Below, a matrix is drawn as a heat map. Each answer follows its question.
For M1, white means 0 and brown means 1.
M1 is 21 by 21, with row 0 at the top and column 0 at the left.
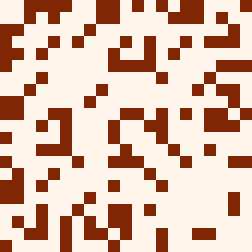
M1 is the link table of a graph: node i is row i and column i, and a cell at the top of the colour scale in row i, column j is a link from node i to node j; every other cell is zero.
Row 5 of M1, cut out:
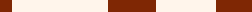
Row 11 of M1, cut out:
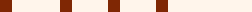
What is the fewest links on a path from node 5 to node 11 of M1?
1
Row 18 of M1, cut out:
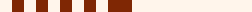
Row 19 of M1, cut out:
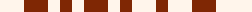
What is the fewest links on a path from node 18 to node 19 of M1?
2
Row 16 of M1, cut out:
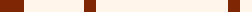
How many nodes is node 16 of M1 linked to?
4
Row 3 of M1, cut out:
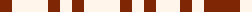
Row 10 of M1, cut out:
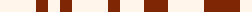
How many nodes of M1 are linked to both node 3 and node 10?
4
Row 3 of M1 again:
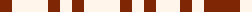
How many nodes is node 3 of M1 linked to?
9
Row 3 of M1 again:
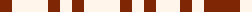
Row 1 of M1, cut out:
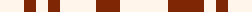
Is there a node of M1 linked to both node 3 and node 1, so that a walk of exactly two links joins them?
yes
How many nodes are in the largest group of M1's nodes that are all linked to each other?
4
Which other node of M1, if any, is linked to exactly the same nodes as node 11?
node 20
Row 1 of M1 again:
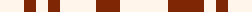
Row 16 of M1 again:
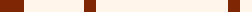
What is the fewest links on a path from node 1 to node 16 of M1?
1
